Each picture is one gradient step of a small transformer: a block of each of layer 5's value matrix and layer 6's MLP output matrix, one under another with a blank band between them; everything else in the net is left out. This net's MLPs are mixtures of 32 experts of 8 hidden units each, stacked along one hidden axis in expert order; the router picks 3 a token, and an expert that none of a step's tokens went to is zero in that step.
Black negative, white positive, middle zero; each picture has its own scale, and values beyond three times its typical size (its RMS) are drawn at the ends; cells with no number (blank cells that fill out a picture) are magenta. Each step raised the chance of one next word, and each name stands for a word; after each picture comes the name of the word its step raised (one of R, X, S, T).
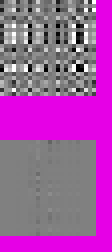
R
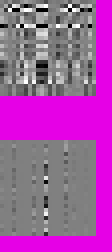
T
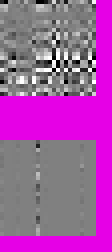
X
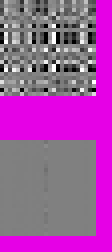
R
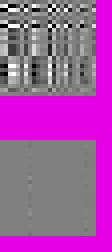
T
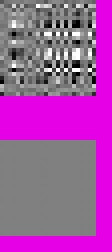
X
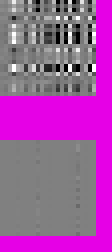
R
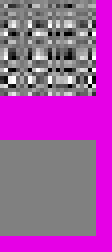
X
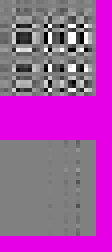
R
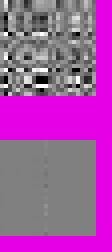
X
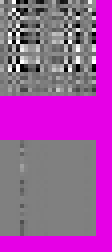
R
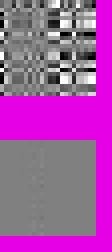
X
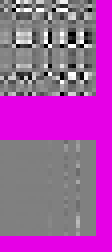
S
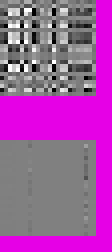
R
